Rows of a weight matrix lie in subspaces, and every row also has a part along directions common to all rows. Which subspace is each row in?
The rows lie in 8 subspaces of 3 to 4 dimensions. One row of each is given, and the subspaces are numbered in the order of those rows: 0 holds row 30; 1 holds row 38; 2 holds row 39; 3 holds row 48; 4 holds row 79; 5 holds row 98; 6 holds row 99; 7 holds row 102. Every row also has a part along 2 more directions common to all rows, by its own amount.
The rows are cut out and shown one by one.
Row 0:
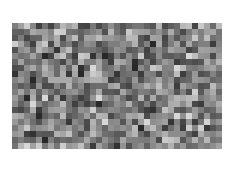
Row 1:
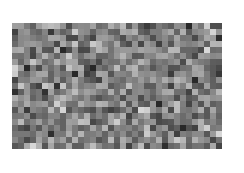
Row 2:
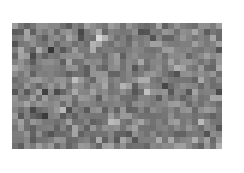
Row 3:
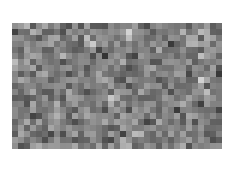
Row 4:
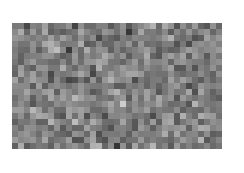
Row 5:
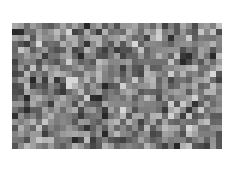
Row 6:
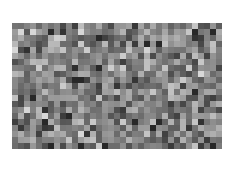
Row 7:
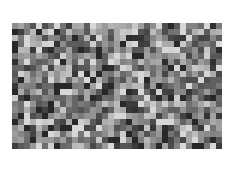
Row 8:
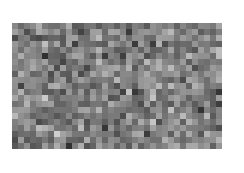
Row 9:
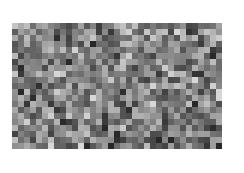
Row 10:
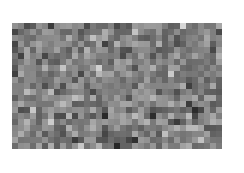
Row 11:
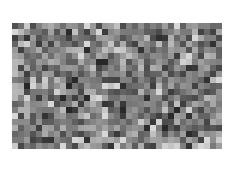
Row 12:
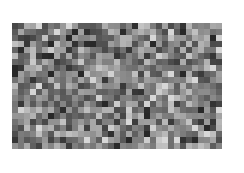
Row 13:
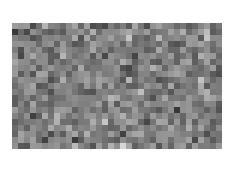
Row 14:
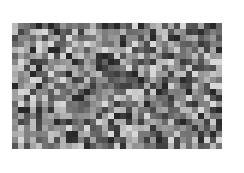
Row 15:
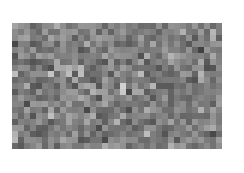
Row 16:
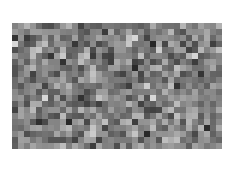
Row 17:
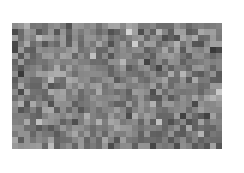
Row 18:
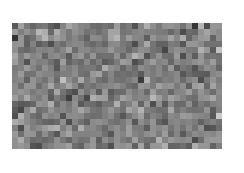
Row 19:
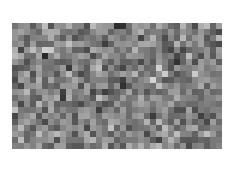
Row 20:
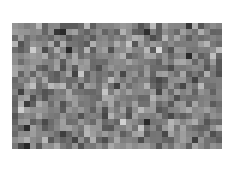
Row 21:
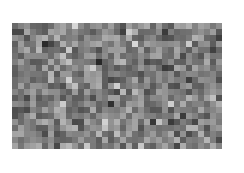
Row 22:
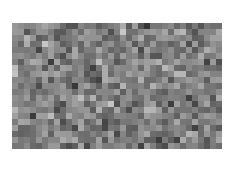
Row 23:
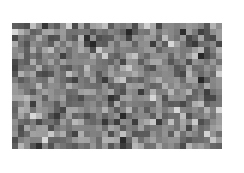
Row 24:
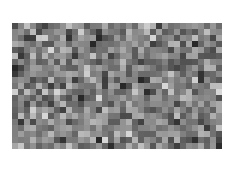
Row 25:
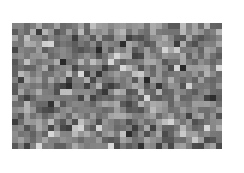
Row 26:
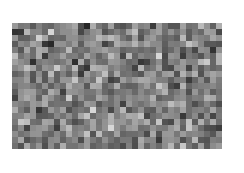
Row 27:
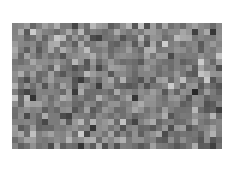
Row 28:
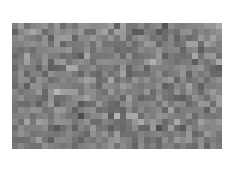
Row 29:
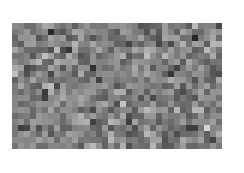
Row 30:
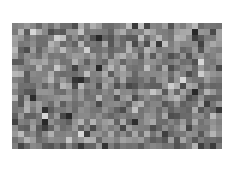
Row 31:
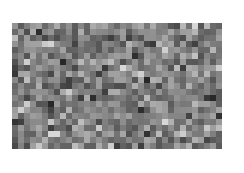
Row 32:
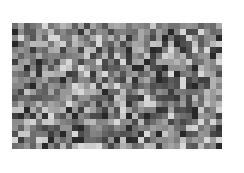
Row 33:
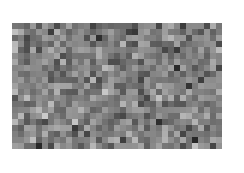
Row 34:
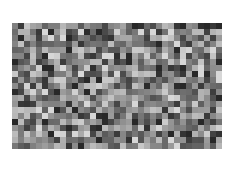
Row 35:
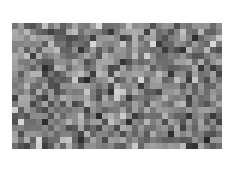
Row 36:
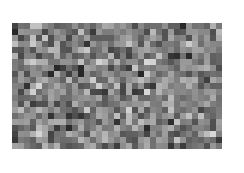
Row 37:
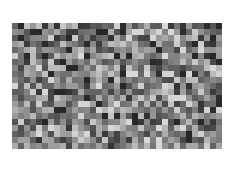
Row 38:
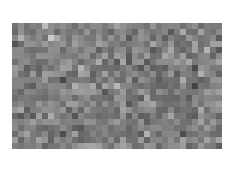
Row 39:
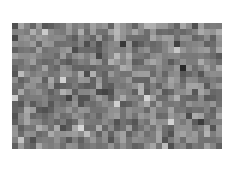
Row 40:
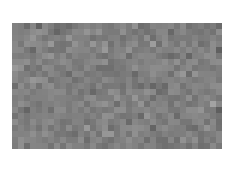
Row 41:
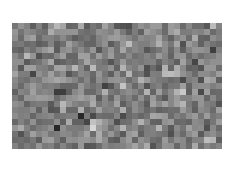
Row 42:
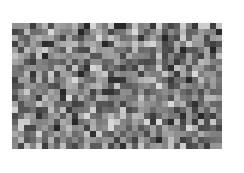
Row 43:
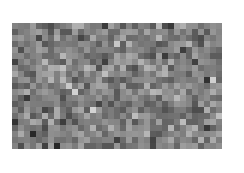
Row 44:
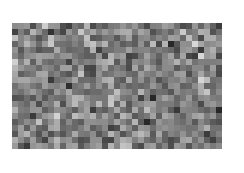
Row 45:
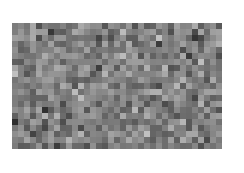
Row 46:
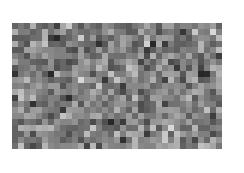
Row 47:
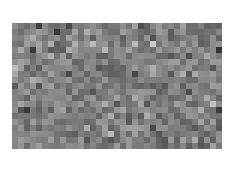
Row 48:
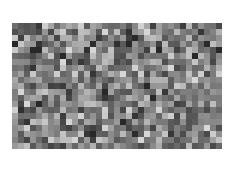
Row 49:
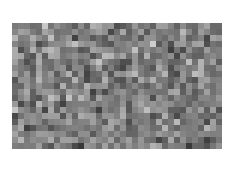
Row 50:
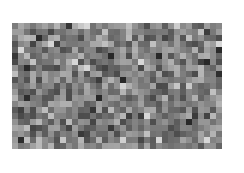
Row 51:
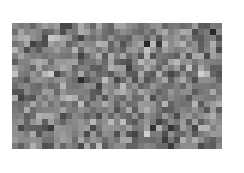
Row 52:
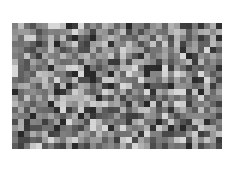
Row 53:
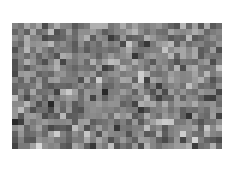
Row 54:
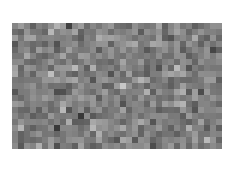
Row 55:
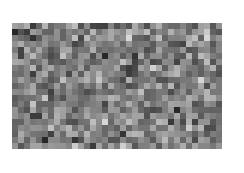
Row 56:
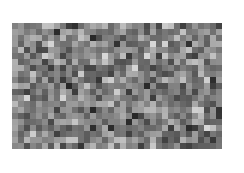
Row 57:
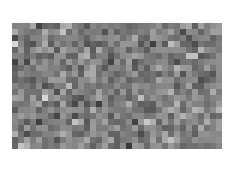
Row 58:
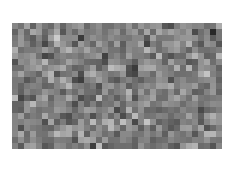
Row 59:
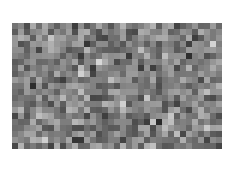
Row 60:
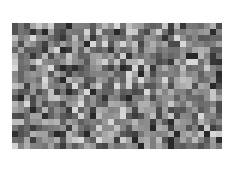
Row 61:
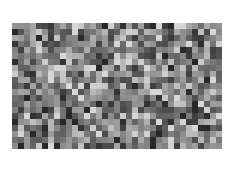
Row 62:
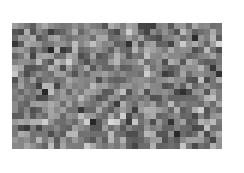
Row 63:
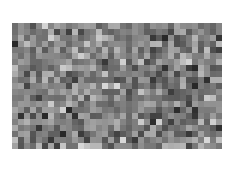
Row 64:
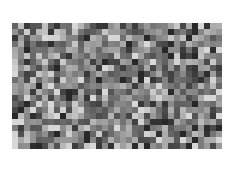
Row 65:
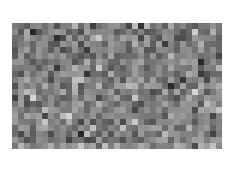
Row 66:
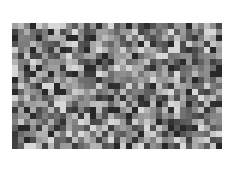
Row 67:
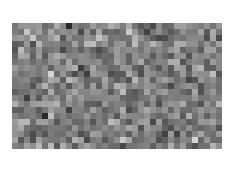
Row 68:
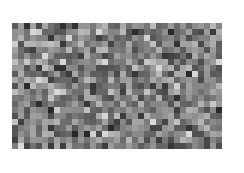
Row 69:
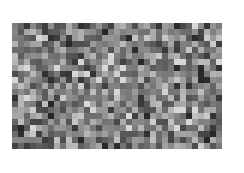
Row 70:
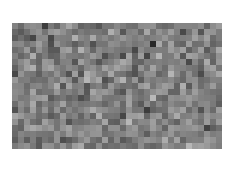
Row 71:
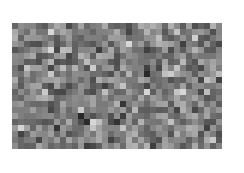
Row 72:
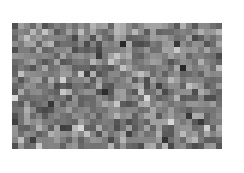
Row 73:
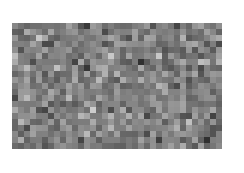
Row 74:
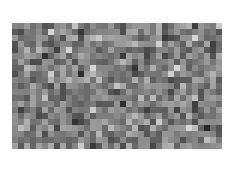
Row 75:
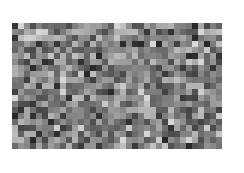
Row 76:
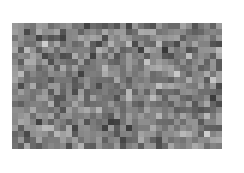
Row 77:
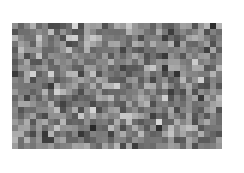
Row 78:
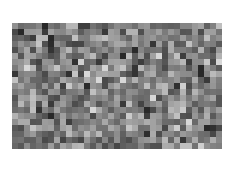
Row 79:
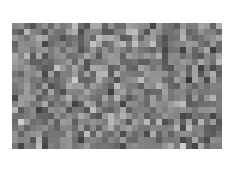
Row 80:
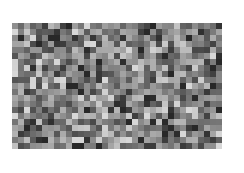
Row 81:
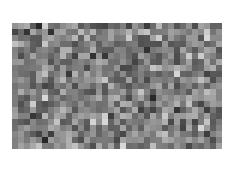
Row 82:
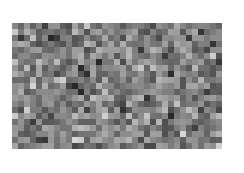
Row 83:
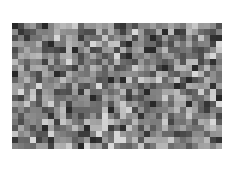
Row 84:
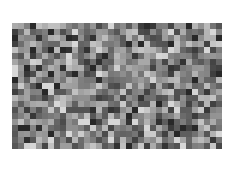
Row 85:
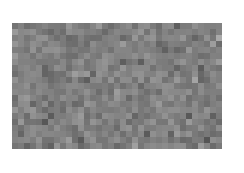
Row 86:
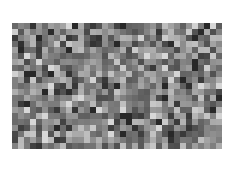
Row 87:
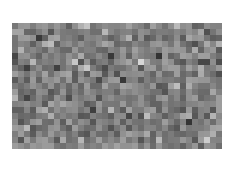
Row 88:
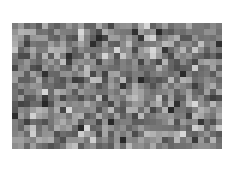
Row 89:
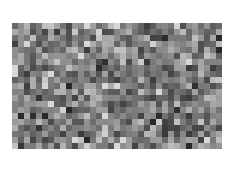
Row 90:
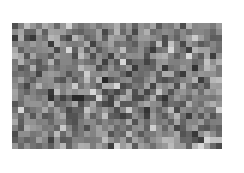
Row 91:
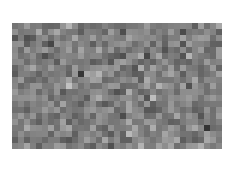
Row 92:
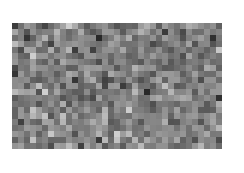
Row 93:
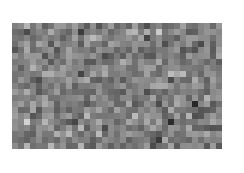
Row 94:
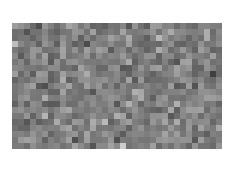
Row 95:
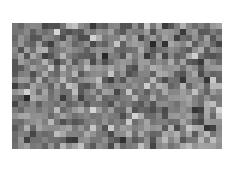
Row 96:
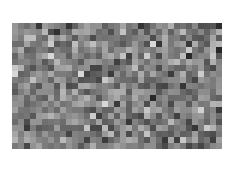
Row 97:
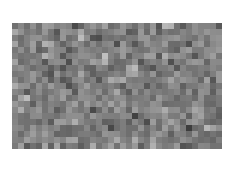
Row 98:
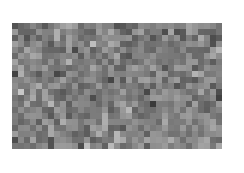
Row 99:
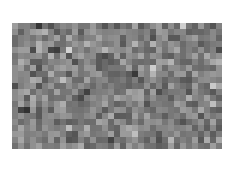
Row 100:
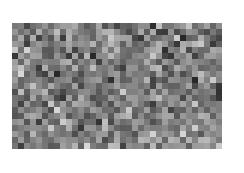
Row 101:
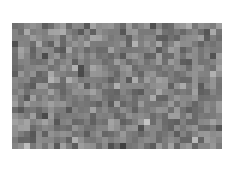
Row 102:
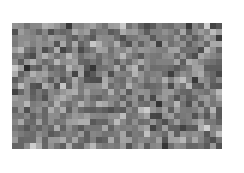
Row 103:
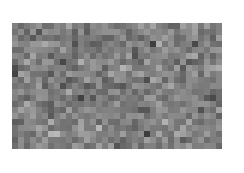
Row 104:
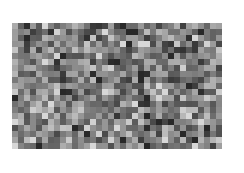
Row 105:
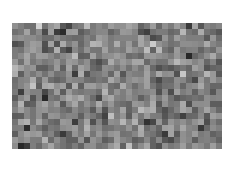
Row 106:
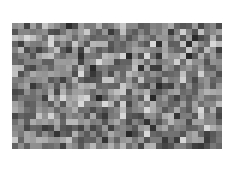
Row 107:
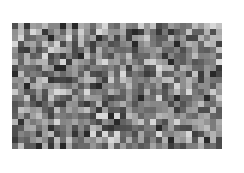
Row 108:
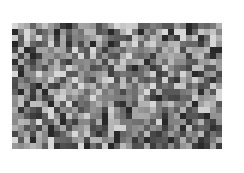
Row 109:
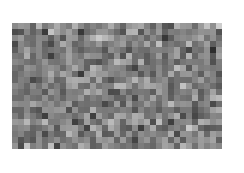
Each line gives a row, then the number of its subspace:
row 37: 6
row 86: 7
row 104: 2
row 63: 1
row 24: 5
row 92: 5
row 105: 3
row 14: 6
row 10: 1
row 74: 7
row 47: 6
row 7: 2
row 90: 1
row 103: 2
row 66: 7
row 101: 3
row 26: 4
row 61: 0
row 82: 1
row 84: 7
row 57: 3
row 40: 6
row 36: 6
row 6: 0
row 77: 7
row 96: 6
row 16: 3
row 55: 3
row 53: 2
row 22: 5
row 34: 6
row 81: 3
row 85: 4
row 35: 4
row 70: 4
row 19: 4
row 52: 7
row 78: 4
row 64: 2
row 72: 2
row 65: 0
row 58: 0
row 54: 7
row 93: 5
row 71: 7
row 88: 5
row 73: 4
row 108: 5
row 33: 2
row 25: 2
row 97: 0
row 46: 0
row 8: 5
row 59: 1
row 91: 2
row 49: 4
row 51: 0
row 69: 4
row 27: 0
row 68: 6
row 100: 5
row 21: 5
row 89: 1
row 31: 2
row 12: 6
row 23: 3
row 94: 3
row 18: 2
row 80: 1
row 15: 6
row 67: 3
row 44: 3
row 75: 2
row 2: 5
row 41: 7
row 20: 3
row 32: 1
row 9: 5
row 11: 1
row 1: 7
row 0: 3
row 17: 5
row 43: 0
